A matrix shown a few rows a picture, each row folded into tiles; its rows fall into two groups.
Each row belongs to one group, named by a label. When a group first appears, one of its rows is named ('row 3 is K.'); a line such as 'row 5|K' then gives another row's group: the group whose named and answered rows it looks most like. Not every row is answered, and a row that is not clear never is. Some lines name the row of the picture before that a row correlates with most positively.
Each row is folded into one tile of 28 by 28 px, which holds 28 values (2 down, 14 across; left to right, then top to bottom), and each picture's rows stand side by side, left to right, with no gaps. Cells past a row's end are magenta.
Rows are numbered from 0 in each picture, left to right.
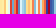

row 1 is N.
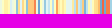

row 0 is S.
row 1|S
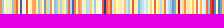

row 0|N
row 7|N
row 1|S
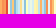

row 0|S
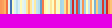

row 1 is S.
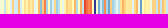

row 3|S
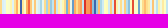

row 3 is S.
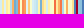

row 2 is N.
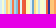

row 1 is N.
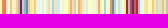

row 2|S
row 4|S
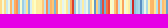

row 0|N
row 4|N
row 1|S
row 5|S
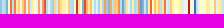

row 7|S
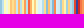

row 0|S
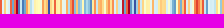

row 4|N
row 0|N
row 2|N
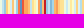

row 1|N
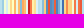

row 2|S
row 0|S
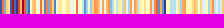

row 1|S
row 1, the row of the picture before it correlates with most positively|0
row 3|S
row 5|N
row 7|N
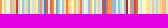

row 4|S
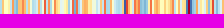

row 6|N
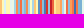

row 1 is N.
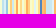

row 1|N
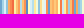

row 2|N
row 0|S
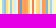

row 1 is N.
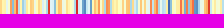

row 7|S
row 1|N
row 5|N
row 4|N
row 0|N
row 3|S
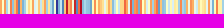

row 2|S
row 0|N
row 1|N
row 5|N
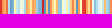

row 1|S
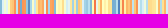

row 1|S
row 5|S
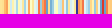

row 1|N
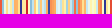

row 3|N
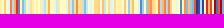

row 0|N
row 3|S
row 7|S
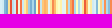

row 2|N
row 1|S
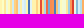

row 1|S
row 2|N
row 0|N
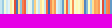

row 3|S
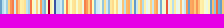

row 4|N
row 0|S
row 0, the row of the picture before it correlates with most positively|3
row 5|N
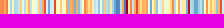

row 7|S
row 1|N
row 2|N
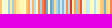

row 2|S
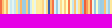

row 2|S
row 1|S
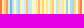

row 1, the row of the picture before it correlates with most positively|1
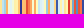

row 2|S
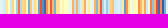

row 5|N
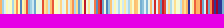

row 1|S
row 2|N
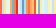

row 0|N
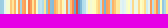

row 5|N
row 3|S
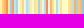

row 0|S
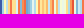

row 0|S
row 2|N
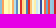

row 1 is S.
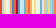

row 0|N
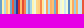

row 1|S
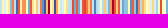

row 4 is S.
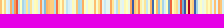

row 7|S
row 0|N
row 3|N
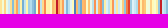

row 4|N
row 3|N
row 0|N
